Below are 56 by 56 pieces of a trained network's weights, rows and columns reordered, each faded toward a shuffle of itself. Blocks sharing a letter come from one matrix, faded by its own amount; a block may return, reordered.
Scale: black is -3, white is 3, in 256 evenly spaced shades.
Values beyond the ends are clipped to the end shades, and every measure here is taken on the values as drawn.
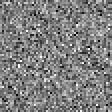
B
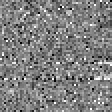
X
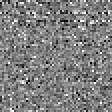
X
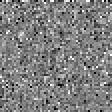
X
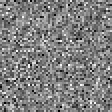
X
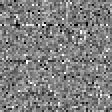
X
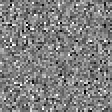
B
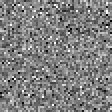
B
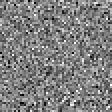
B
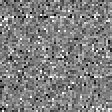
X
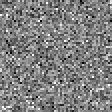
B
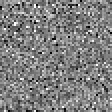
B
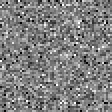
B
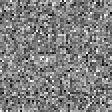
X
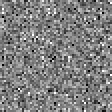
B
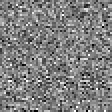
X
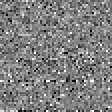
X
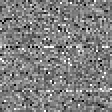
X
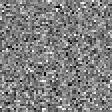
B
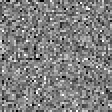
B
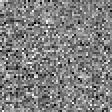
X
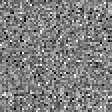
B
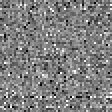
X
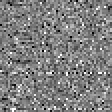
X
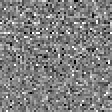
X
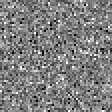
B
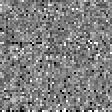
X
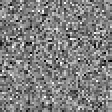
X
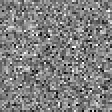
B
